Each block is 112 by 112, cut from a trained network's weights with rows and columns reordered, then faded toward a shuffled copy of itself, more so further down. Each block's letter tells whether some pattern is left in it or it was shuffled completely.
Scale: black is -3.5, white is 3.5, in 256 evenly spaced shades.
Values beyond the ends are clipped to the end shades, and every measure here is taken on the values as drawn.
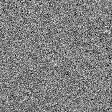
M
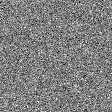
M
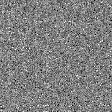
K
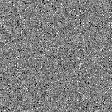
K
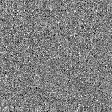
K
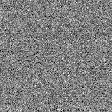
K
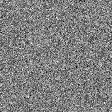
K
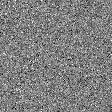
M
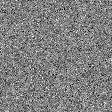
M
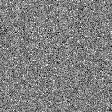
K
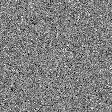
M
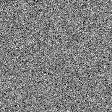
M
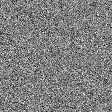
M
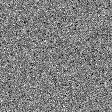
M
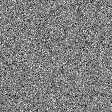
M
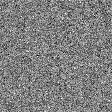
M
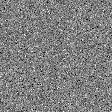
M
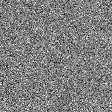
K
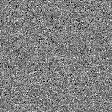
K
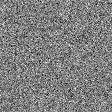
M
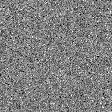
K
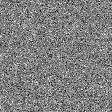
K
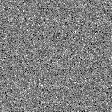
K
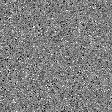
K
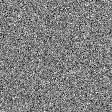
M
